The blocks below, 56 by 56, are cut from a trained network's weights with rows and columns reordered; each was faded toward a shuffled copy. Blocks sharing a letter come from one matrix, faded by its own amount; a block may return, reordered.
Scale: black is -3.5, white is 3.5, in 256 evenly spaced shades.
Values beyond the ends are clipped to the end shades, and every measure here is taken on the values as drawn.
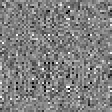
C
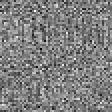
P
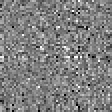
C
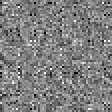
C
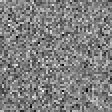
P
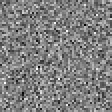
P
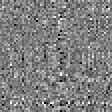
C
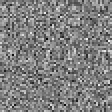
P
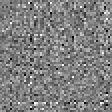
C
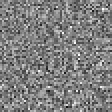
P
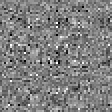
C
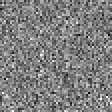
P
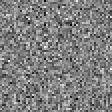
P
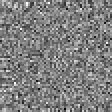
P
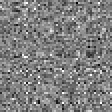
C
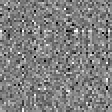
C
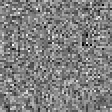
P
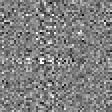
C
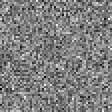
P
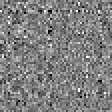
C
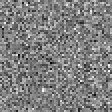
P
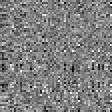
C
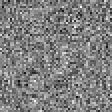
P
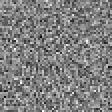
P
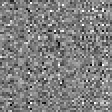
C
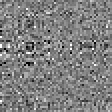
C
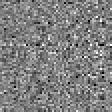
C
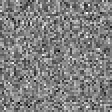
P
